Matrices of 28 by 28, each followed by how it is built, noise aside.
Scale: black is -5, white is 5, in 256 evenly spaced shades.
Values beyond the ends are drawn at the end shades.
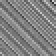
Toeplitz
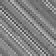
Toeplitz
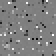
sparse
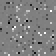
sparse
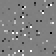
sparse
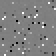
sparse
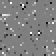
sparse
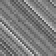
Toeplitz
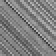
Toeplitz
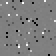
sparse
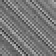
Toeplitz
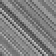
Toeplitz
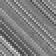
Toeplitz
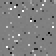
sparse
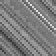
Toeplitz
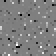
sparse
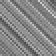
Toeplitz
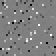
sparse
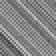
Toeplitz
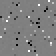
sparse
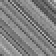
Toeplitz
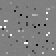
sparse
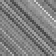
Toeplitz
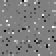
sparse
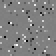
sparse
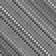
Toeplitz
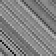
Toeplitz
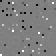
sparse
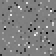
sparse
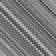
Toeplitz
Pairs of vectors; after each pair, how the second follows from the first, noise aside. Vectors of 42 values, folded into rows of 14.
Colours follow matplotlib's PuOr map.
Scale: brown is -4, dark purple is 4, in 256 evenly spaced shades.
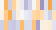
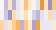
negated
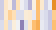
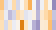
negated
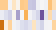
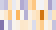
negated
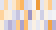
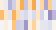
shuffled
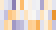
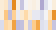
sign-scrambled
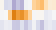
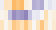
negated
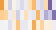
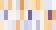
shuffled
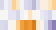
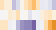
negated
